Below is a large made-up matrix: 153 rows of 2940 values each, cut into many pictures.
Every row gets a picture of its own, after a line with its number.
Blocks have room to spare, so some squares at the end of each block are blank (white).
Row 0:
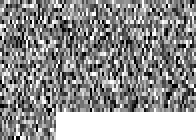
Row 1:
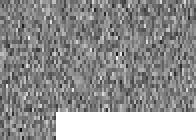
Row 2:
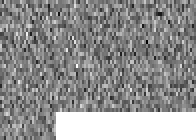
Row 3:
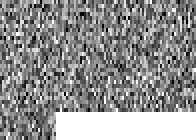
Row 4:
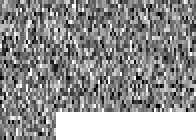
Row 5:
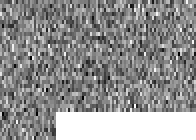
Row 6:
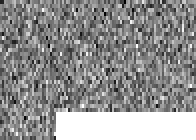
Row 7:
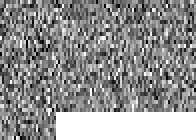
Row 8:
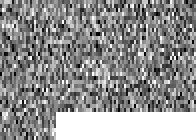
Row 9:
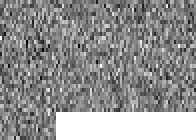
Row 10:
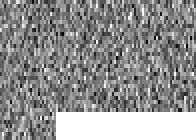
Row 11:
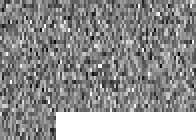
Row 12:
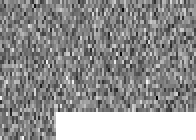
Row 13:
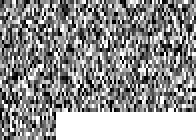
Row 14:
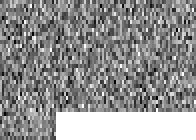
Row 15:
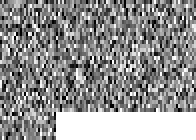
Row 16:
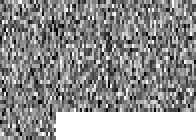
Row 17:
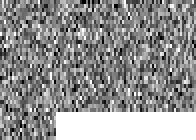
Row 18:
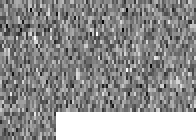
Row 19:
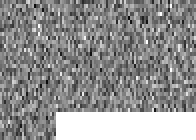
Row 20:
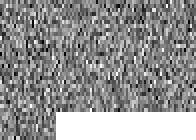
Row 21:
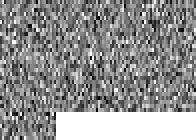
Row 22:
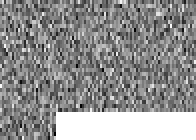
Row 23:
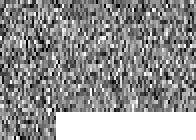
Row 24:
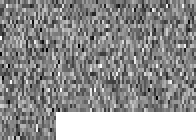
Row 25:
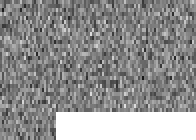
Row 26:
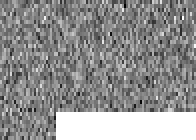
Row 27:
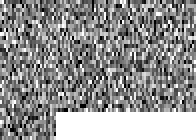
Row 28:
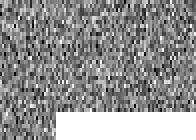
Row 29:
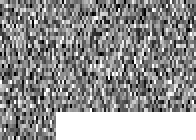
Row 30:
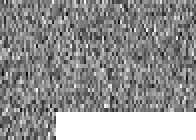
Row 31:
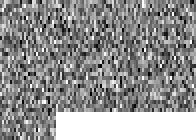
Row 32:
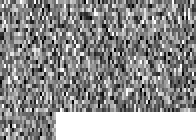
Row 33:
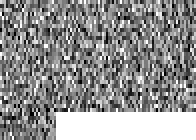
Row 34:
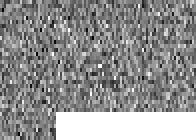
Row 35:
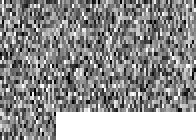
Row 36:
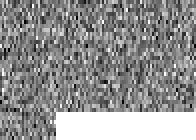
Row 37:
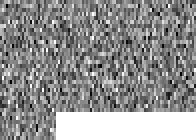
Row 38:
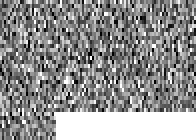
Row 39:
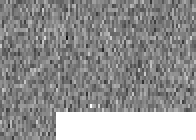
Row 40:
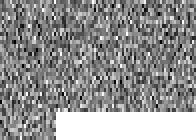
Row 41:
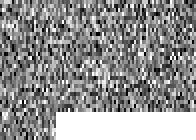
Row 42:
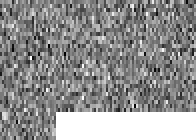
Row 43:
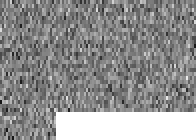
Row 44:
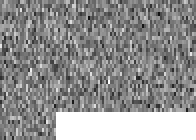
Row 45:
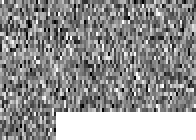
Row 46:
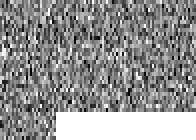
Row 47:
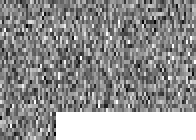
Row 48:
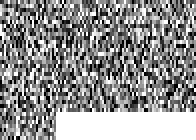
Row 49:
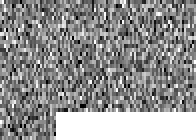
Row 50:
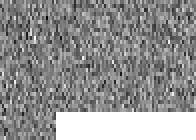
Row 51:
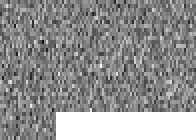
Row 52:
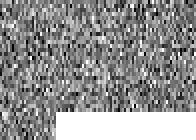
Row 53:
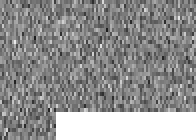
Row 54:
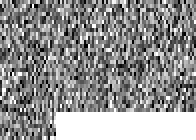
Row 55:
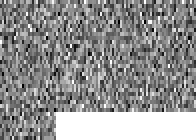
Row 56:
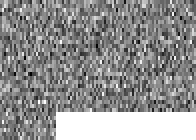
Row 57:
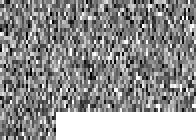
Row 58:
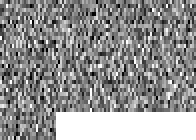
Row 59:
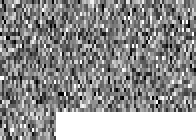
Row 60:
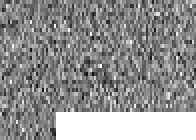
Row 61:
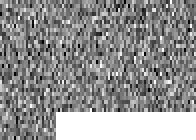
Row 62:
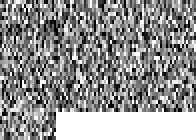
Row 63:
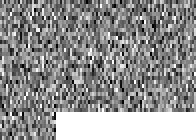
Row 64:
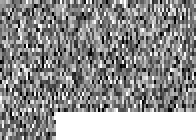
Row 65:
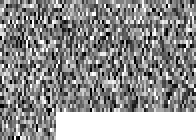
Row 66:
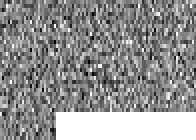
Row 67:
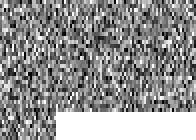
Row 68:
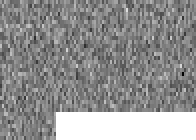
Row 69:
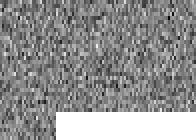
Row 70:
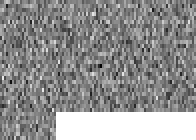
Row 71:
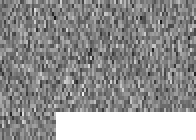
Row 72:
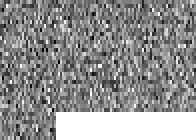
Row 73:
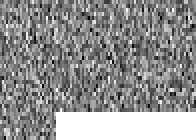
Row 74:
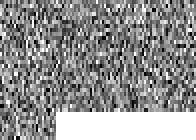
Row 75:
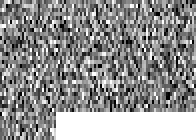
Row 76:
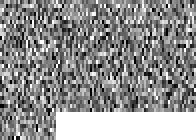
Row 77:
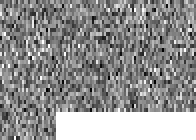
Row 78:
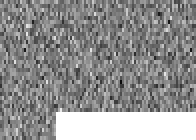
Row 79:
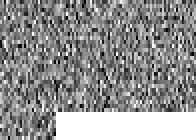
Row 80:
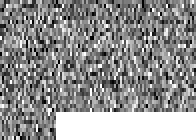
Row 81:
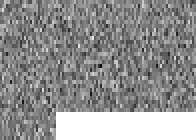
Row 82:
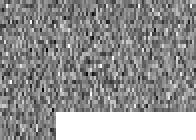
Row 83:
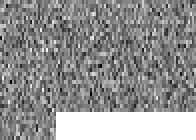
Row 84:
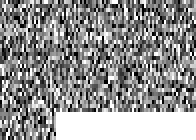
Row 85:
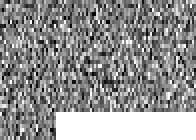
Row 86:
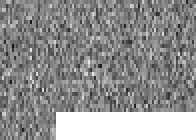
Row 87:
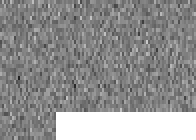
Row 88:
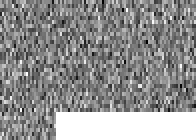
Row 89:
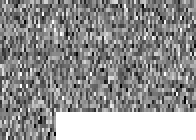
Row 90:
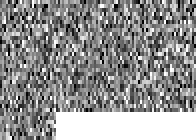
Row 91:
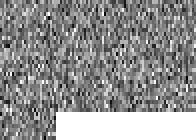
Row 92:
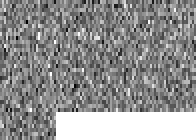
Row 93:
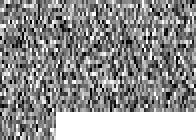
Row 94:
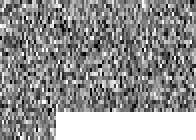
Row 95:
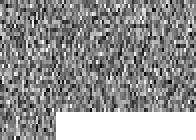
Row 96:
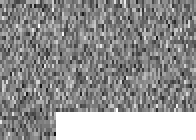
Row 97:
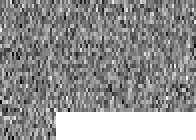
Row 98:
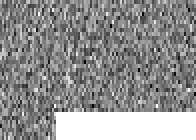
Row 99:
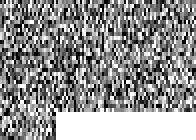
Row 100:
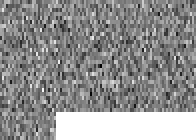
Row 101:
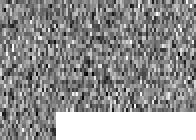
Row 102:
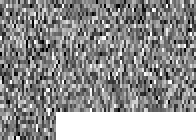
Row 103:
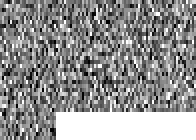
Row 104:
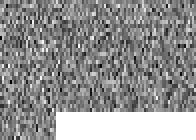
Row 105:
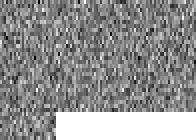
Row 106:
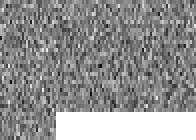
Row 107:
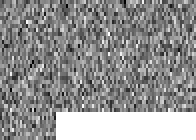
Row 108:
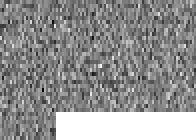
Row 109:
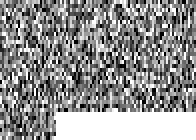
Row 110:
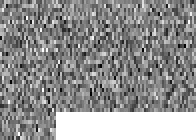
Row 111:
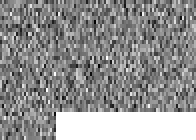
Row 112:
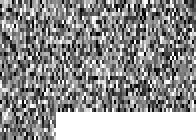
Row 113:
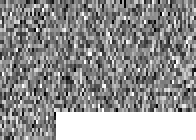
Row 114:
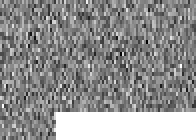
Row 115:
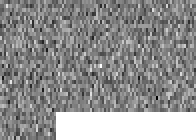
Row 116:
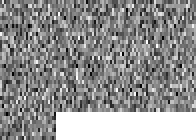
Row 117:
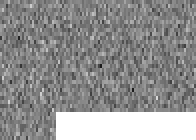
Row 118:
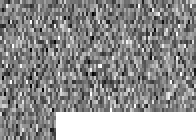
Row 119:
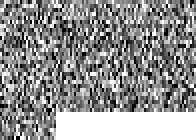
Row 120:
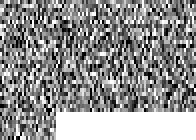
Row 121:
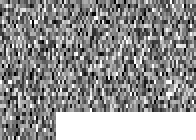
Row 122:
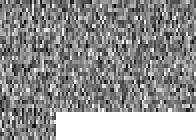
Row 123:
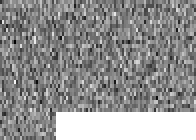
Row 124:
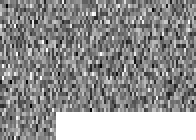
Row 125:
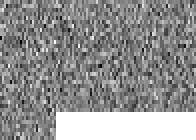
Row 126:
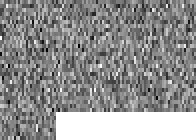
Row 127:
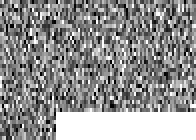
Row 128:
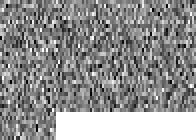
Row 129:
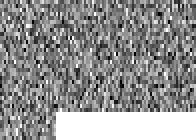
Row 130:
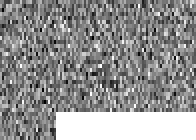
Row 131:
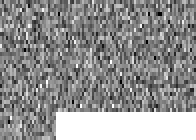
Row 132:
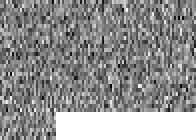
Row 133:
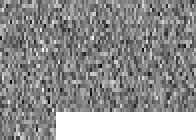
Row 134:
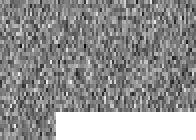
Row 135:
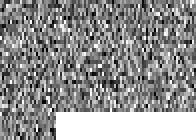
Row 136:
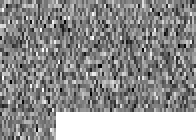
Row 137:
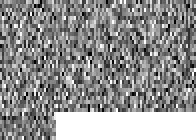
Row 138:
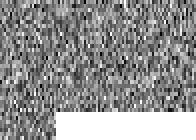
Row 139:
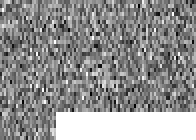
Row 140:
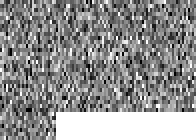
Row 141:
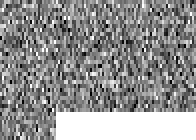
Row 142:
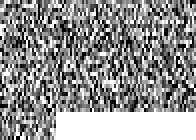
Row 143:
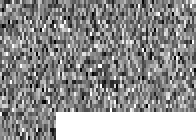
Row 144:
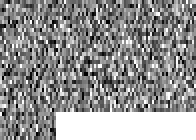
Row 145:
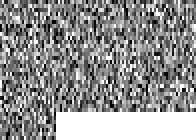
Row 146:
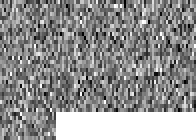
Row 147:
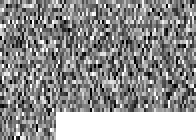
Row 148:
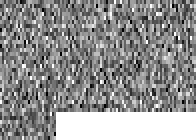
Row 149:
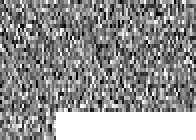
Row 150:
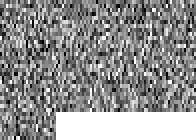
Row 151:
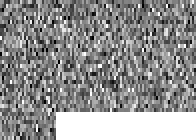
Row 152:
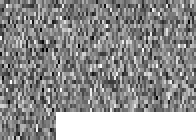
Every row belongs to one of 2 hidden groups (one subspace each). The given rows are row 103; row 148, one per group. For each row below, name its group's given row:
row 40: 148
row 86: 103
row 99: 148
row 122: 148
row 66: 103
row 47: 148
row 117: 103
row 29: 103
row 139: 103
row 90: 148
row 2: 148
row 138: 148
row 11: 103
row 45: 148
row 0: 103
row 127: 148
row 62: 148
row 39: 148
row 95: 103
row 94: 103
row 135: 103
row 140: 148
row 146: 148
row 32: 148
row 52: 103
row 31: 103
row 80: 103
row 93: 103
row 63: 148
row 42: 103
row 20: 103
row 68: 148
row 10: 148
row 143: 103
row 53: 148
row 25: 103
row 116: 148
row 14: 148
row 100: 103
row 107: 148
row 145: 148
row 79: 148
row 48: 103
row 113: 148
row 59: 148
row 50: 148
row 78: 148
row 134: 148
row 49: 148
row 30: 148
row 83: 103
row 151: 103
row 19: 148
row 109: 148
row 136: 103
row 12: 148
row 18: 148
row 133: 103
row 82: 103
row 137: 148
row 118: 103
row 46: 148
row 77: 103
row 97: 148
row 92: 148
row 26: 148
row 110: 103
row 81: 103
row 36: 148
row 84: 148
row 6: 148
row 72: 103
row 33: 148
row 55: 148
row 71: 148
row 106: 103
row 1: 148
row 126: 103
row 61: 103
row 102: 103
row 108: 103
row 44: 148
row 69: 103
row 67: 103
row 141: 103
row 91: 148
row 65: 103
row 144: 103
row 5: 103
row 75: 103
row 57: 148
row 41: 103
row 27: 148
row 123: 148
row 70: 103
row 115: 103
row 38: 148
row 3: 148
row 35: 148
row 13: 148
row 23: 103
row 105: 148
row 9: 103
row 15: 148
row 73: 148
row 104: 103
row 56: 103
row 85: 103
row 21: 148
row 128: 103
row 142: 103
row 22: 148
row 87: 148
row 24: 103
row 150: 103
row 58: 103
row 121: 103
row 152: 103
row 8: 103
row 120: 103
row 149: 148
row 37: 103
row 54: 148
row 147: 103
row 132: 148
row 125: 103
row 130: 103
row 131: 148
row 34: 103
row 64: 148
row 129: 148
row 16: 148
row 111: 148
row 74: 103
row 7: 103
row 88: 148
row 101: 103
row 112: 103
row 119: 103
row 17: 148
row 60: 103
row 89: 148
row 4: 148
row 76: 103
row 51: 103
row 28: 103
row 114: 148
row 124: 103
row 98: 148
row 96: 148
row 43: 148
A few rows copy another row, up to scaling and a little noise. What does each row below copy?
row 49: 27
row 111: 15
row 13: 107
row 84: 89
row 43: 97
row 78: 129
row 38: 71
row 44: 4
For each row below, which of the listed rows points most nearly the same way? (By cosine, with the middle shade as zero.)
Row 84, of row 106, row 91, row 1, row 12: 12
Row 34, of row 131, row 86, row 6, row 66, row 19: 66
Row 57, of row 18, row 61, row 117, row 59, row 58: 18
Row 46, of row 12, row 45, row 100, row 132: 45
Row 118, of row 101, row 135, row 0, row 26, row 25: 135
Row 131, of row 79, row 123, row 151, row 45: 151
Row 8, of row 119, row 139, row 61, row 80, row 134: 139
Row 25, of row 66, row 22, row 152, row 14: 66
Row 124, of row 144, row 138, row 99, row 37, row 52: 37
